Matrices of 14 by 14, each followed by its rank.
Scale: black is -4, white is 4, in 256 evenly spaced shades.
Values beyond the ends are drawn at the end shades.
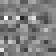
three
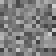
three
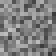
full rank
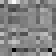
three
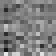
three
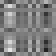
one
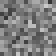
full rank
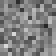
full rank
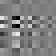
one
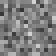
full rank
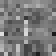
three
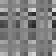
one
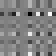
one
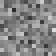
full rank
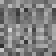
three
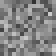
full rank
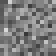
full rank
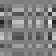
one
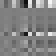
one
